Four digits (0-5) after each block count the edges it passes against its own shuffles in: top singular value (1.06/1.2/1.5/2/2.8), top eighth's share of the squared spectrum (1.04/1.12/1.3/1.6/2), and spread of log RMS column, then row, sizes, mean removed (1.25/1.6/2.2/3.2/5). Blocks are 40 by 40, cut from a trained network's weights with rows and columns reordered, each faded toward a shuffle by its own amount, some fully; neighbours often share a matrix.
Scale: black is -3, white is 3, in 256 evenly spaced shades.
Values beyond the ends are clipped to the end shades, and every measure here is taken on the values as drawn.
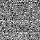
2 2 1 1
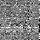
3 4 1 2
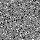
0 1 0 0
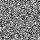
1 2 0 0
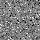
0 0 0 0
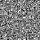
2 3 1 1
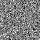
0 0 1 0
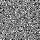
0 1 0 0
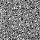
2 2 1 0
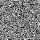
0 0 0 0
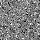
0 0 0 0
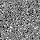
1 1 0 0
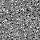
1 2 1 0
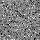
0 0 0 0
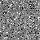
1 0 1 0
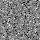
0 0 1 0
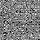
2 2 1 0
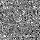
2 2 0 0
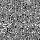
0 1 0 0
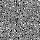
0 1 0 0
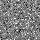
0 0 0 0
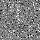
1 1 0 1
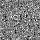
1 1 0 0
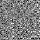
2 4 2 2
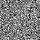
2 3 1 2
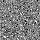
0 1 0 0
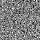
1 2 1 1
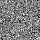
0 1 0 0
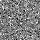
0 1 0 0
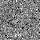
0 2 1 0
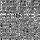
3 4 2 1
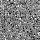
0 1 0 0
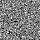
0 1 0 0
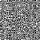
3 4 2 2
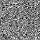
2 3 1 2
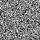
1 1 0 0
